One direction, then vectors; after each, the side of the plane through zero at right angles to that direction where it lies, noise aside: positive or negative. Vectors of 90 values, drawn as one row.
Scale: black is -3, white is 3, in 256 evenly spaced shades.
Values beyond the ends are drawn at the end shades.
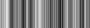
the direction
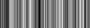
negative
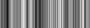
negative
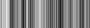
positive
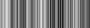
positive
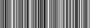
negative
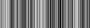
positive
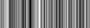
positive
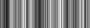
negative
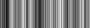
negative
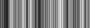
negative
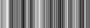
positive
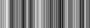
positive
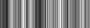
negative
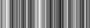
positive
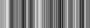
positive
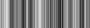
positive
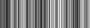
negative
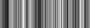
negative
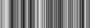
positive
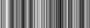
positive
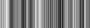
positive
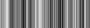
positive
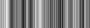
positive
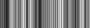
negative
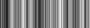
negative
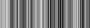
positive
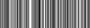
negative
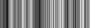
negative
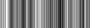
positive
